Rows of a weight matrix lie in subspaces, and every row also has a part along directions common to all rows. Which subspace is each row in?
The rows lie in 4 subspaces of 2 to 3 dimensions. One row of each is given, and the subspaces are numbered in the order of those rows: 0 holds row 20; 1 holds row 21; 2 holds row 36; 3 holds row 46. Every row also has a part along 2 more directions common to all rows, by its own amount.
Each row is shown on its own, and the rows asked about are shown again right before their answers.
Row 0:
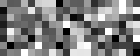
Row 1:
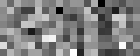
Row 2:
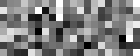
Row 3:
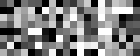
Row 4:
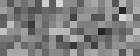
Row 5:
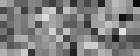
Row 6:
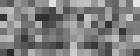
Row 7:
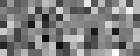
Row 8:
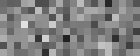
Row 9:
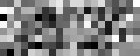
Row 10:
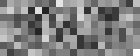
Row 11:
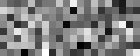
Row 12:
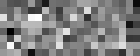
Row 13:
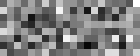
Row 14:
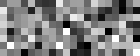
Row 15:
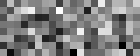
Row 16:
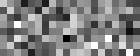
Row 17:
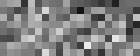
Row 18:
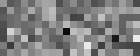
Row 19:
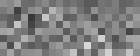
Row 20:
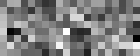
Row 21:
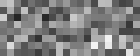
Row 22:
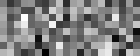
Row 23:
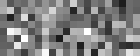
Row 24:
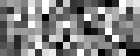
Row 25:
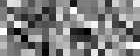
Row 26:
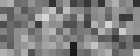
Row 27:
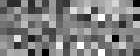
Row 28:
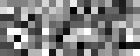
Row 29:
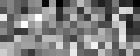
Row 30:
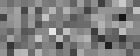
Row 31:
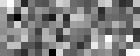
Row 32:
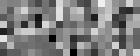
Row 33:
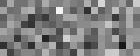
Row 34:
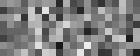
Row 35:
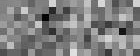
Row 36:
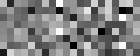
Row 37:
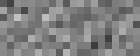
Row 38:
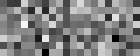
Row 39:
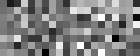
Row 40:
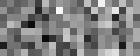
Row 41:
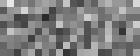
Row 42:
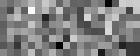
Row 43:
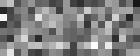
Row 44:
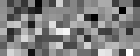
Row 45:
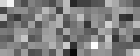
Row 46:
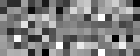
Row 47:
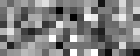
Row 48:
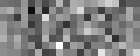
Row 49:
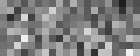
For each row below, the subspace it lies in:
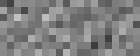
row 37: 1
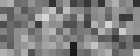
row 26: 1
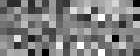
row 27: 3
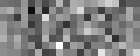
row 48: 3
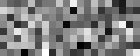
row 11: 0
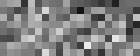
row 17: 3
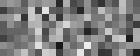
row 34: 3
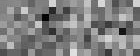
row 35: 1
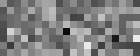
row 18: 0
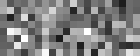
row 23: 0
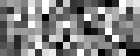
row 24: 3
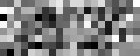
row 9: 1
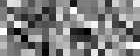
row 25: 0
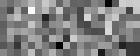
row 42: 3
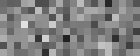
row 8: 3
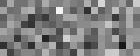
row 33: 2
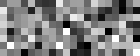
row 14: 0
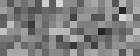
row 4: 2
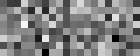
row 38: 3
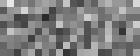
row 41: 1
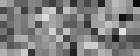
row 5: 1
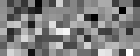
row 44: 2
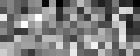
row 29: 2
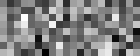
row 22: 3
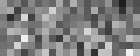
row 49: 0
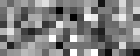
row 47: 2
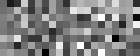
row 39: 3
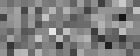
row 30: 1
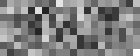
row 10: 3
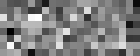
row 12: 0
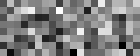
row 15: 2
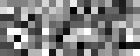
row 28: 0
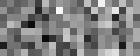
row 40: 2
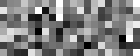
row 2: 3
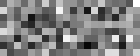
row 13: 2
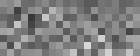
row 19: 0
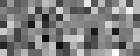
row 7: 2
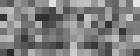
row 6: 1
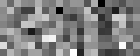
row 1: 2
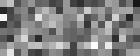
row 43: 1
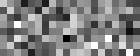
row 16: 1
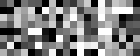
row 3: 2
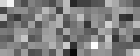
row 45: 1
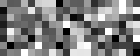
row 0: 0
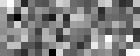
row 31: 1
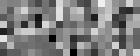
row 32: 2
